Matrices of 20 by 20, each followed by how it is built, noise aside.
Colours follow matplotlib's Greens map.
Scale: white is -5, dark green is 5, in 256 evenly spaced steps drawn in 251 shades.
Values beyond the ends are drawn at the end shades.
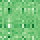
low rank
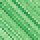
Toeplitz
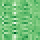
low rank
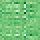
low rank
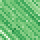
Toeplitz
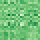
low rank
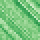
Toeplitz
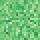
low rank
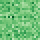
low rank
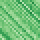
Toeplitz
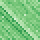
Toeplitz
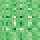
low rank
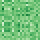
low rank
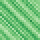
Toeplitz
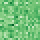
low rank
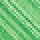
Toeplitz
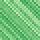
Toeplitz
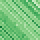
Toeplitz
